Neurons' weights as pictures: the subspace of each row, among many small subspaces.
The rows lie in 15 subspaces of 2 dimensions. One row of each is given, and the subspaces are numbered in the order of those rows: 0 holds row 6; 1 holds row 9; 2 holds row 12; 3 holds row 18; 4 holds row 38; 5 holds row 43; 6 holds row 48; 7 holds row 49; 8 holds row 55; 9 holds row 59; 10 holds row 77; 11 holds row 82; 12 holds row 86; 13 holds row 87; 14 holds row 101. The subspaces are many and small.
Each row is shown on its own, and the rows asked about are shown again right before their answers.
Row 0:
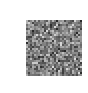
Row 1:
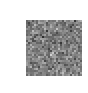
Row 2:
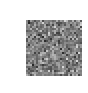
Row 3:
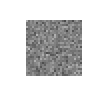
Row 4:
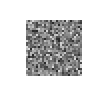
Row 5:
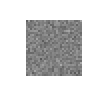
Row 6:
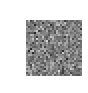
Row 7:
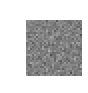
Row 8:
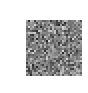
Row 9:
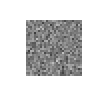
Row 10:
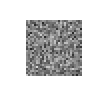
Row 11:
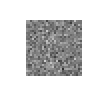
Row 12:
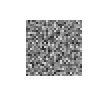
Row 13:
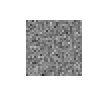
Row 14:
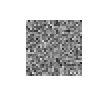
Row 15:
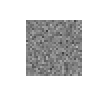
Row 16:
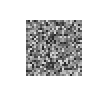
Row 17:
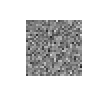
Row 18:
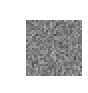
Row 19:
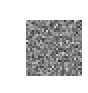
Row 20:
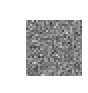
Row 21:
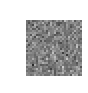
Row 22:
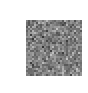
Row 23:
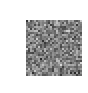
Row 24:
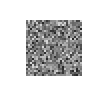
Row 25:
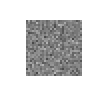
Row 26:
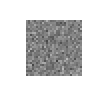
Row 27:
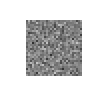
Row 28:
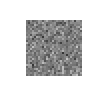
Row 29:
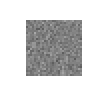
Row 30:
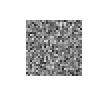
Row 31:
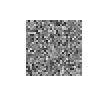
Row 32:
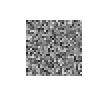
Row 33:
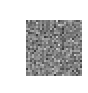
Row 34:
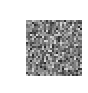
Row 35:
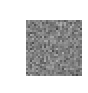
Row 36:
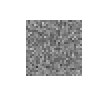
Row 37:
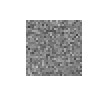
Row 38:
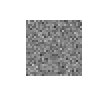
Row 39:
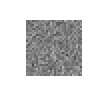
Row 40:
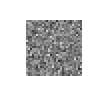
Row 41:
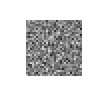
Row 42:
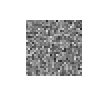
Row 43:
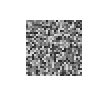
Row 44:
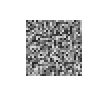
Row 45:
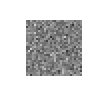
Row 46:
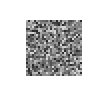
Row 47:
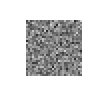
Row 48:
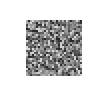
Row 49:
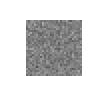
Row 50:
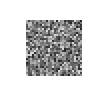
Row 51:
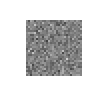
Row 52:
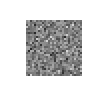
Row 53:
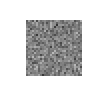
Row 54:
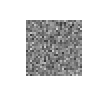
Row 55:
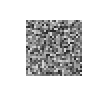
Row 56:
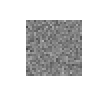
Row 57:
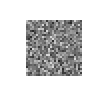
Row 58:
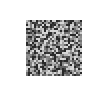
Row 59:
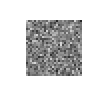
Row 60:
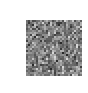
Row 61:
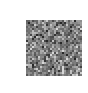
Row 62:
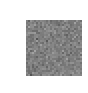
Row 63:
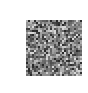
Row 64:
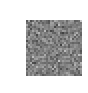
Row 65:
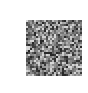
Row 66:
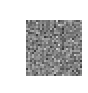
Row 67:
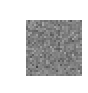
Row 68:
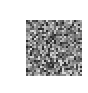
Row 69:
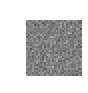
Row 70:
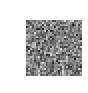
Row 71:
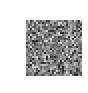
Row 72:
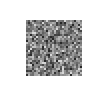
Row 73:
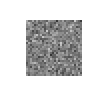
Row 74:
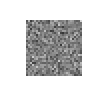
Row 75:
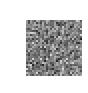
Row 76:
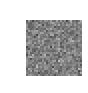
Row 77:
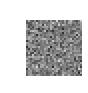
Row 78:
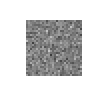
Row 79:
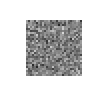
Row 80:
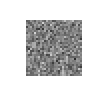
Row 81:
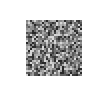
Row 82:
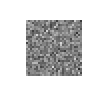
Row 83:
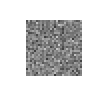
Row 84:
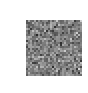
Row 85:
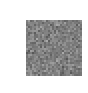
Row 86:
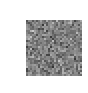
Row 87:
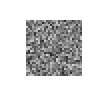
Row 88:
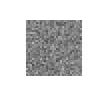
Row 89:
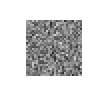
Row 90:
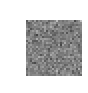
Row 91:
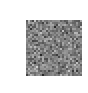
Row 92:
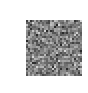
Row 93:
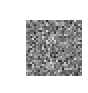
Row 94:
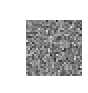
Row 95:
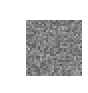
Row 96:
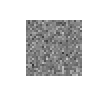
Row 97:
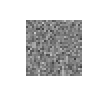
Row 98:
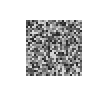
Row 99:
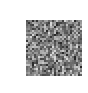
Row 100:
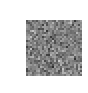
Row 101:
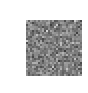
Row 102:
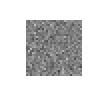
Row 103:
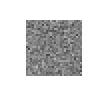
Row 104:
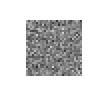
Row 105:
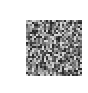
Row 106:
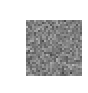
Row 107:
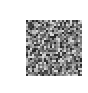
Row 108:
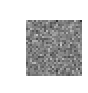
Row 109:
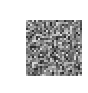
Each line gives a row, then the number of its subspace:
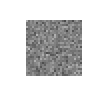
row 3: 13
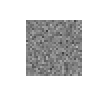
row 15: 14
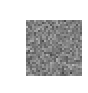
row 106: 13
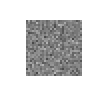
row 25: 2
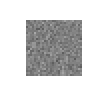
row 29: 1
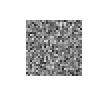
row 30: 6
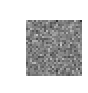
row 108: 9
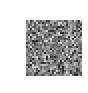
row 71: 14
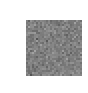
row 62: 8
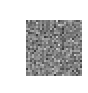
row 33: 2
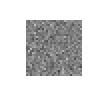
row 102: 0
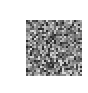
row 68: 12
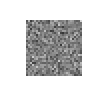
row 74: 14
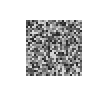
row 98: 9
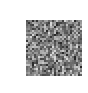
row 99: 3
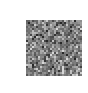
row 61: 11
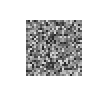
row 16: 12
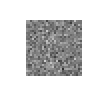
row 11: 12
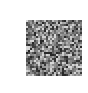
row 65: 13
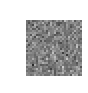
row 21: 3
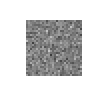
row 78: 5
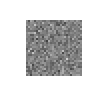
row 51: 0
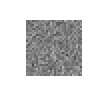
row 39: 3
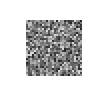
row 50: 5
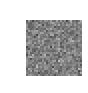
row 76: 7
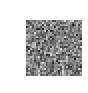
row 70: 1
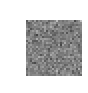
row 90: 9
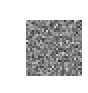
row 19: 14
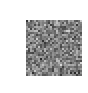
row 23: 13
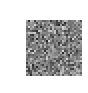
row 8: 0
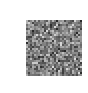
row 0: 11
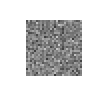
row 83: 2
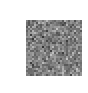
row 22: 9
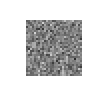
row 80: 1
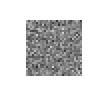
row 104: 10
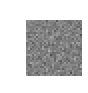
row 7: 2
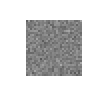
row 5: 13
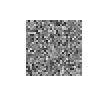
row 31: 0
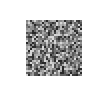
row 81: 10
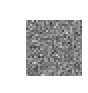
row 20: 4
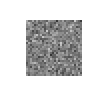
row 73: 9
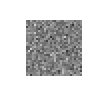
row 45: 8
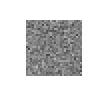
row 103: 8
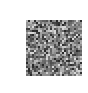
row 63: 0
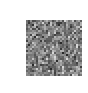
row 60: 3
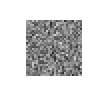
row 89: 3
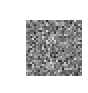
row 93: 12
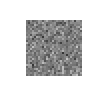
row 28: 11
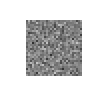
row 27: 2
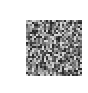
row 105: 6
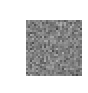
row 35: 6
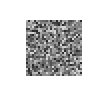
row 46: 0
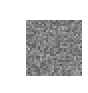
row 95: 1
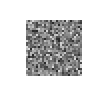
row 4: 6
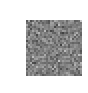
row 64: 14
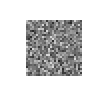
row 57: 12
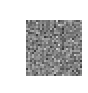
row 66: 2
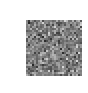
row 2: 4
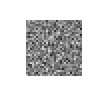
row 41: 2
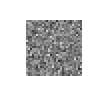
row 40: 10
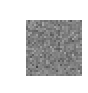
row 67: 7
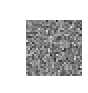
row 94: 5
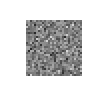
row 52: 8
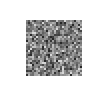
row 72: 10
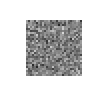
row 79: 10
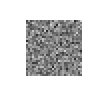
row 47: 14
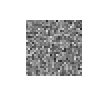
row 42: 5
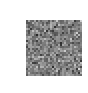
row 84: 11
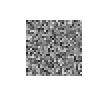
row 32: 12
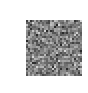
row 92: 14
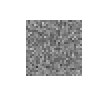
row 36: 7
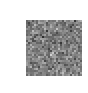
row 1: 9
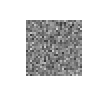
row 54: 6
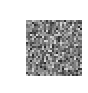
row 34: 6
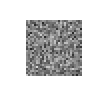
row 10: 7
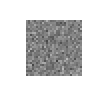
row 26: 10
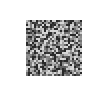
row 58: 8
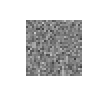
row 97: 1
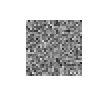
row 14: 13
